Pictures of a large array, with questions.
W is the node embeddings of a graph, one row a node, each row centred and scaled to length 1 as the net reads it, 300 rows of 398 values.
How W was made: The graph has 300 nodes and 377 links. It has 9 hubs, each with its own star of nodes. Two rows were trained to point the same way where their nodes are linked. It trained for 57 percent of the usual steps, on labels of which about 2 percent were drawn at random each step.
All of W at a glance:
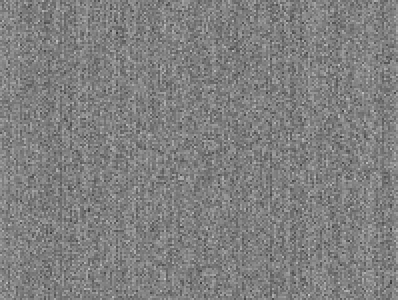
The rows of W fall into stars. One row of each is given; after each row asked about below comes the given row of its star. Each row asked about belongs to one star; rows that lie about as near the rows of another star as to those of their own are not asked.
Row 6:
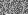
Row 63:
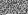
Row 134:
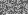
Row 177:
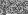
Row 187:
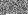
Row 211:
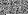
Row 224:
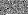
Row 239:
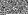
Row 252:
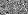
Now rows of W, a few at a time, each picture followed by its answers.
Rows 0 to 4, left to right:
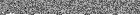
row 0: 187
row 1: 177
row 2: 211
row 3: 177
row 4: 6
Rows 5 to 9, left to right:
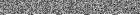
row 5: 6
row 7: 134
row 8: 6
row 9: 239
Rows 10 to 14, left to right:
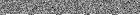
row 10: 252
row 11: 63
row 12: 187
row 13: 6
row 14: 224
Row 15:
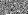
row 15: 6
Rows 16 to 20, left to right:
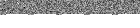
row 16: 63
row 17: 187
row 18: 211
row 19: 187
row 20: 187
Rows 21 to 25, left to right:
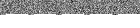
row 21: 187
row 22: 224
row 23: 224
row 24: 252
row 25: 239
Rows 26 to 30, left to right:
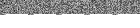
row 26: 211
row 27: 187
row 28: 211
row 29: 239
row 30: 239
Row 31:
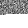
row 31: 6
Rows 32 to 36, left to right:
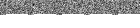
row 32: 224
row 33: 224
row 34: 177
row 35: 211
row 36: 63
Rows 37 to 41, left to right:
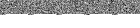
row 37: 211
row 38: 187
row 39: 239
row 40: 6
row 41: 6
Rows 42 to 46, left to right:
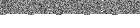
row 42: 252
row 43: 211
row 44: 187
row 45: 134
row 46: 211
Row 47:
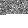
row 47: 63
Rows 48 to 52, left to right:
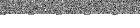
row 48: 187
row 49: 134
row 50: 224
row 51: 224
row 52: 239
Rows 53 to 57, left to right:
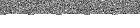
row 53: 177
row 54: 63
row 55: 6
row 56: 134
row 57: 224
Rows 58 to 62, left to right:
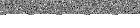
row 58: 211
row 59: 134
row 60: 177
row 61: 224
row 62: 177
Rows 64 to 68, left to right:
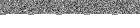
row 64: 187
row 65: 239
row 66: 239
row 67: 224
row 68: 224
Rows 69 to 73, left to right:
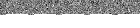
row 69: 252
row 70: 63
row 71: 224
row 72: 239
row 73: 6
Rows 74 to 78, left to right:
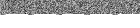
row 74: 239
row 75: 211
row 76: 177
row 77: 224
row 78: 252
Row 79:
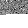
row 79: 239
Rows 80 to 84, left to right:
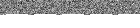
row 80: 63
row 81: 177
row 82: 239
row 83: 252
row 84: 63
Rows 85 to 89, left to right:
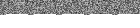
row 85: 6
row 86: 6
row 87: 187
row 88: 6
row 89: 63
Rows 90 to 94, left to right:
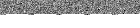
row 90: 63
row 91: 177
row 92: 239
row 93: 239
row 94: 224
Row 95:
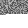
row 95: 252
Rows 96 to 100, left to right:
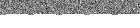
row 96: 6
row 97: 252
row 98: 6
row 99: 211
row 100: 187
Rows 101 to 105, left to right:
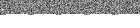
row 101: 252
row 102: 239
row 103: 6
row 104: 211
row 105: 224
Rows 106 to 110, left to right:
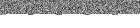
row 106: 252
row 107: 6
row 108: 134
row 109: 239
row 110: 252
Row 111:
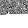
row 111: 252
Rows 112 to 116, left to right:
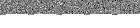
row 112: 187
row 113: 187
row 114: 177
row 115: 187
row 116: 6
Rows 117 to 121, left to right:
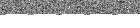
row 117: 187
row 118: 6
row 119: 239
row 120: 177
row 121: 239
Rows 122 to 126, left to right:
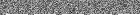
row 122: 252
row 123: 224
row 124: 211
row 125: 224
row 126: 211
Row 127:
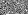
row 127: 252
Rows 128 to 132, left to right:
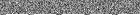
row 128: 252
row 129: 63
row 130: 252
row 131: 239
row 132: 187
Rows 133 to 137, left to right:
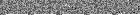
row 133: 187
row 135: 134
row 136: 211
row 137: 252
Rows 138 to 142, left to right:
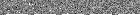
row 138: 134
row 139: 177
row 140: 187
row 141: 6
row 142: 224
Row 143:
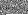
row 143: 134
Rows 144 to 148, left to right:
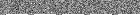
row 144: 211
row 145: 211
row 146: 224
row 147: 224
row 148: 252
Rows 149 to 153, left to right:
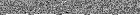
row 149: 224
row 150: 239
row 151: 177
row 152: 177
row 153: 134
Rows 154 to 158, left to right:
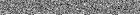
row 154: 134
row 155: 211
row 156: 211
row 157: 63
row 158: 134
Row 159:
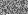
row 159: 63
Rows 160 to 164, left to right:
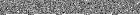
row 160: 134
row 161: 211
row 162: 252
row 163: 211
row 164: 187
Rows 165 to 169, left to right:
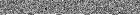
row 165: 63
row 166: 211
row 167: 239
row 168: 239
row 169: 252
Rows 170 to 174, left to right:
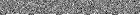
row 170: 252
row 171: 177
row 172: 187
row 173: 177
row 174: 224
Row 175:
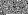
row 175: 134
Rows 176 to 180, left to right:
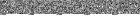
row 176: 177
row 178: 177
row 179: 134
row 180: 63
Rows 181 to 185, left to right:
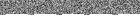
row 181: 224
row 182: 177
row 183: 177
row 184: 63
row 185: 211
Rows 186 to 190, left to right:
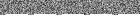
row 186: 63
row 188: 239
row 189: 252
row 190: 211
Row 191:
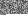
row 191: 252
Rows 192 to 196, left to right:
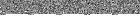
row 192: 134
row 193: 211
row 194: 63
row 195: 211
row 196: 63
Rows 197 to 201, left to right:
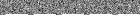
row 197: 134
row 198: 6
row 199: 252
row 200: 187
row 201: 134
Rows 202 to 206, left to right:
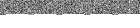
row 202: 134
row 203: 211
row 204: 177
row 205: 6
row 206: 63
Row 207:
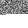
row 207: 211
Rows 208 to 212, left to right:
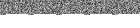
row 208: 6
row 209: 6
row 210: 6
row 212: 252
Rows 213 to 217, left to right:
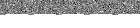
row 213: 187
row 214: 239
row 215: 252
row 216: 187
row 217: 211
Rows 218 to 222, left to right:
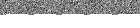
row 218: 252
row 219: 177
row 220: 63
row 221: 224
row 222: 187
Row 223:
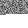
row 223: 187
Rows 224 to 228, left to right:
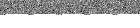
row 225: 6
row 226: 211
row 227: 224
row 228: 239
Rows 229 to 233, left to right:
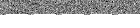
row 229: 6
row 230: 211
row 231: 211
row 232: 224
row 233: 63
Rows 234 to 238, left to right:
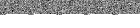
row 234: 224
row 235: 134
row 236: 239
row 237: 224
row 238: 252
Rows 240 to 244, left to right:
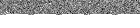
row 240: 63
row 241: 63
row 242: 6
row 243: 224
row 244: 239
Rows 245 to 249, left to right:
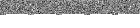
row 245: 134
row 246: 224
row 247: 211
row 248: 177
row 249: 134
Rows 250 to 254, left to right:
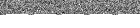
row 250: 252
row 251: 63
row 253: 6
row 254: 134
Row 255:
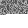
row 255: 63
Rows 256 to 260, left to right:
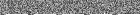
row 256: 239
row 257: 252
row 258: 63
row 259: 252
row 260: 6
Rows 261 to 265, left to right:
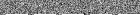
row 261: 224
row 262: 187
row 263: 211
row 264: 252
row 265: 177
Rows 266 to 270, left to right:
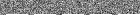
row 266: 177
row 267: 63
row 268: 177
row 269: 6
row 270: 211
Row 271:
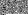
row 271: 239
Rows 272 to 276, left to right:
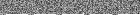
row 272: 6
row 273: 239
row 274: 224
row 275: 6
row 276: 239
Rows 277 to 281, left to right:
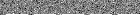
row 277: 187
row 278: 239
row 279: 224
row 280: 211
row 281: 6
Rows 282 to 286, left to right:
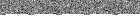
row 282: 6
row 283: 239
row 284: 134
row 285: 224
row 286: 177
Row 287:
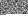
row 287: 224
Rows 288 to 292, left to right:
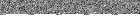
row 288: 239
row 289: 177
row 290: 252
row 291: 211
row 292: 6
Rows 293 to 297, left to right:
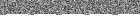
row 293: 252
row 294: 177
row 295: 134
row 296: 239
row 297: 177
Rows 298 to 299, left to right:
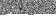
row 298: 187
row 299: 224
